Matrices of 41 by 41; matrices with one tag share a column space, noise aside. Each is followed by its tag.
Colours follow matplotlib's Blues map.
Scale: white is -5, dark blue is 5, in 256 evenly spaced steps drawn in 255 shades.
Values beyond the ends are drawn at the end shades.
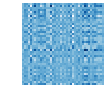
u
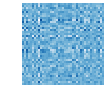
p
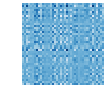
u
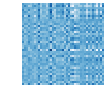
u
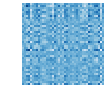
u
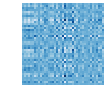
p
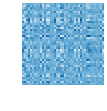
p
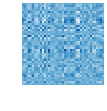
p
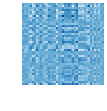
u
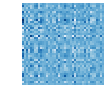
p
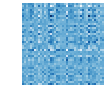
u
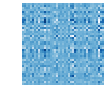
p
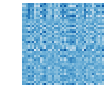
u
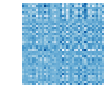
u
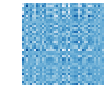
u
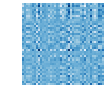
u
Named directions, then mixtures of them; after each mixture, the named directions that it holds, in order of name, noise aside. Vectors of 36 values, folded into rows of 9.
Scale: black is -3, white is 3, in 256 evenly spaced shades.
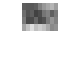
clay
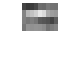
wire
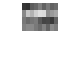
wire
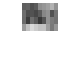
clay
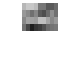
clay, wire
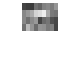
wire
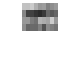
wire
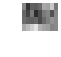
clay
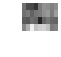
clay, wire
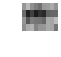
clay, wire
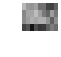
clay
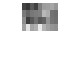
clay, wire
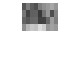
clay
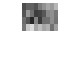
clay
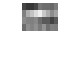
wire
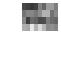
clay, wire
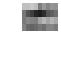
wire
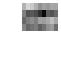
wire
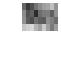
clay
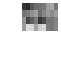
clay, wire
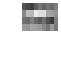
wire
